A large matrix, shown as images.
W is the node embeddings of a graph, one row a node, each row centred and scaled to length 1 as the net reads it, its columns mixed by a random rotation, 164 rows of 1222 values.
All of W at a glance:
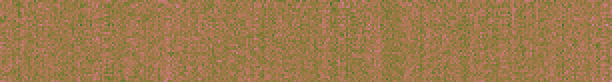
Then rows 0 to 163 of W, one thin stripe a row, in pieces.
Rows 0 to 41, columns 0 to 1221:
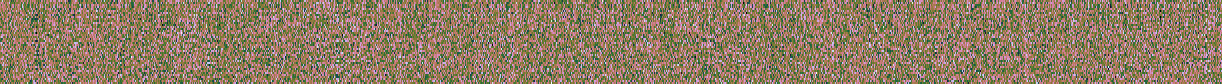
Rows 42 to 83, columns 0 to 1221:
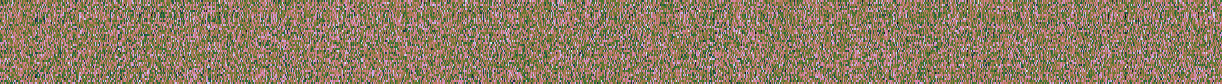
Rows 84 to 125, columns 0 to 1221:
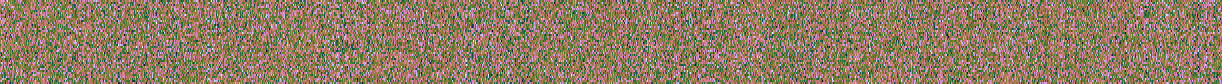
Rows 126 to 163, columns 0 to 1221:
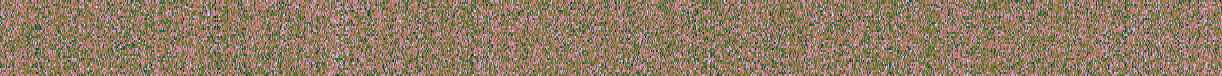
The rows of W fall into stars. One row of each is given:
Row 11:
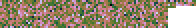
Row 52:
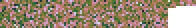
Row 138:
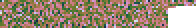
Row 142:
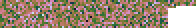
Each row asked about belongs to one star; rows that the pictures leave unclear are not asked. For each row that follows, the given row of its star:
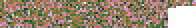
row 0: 138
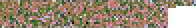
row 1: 138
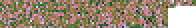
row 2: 11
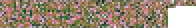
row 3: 138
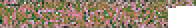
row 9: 52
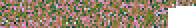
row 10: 52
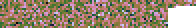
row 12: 11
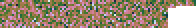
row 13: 52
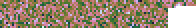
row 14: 11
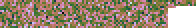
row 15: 142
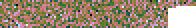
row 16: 52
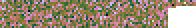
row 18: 138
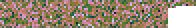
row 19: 142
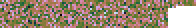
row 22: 138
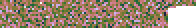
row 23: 138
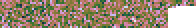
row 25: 138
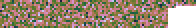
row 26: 11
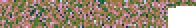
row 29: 138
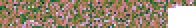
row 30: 52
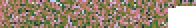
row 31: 138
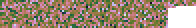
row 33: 142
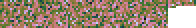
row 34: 52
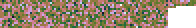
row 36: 142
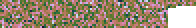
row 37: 138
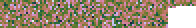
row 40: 142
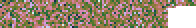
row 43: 142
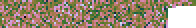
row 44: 52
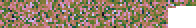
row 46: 142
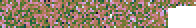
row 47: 138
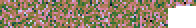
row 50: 11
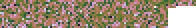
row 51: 52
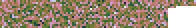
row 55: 138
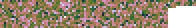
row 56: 142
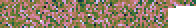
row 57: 11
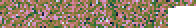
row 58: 11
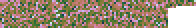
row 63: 138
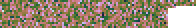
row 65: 142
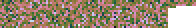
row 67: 142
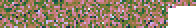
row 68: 52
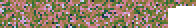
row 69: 142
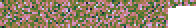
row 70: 142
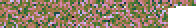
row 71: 138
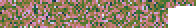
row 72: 11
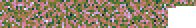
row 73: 142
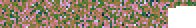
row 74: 142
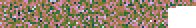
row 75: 138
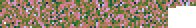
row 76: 11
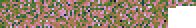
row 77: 52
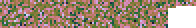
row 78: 11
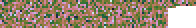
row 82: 142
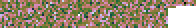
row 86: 11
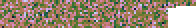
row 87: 142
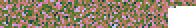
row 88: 138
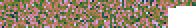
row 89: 142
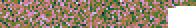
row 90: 142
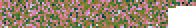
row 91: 142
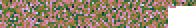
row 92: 142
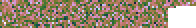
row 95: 138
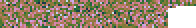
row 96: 52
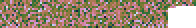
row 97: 52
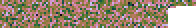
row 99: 138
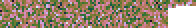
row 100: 11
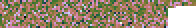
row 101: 52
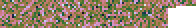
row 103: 142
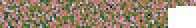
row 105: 138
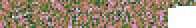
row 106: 138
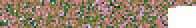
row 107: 11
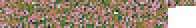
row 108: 138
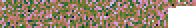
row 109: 138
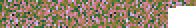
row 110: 52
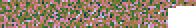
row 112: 52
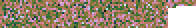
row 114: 142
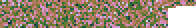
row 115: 138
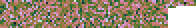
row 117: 11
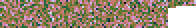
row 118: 138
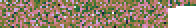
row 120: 142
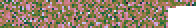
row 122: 142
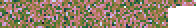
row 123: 138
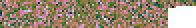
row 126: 11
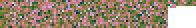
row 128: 142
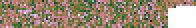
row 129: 11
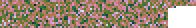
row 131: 138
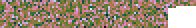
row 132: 138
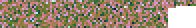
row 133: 138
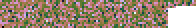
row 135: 142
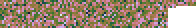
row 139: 52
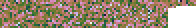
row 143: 138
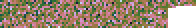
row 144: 52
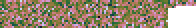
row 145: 11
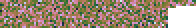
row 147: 11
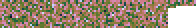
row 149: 138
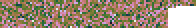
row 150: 52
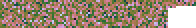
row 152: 52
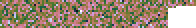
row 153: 52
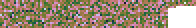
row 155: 138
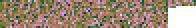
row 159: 52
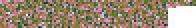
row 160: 11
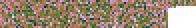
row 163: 138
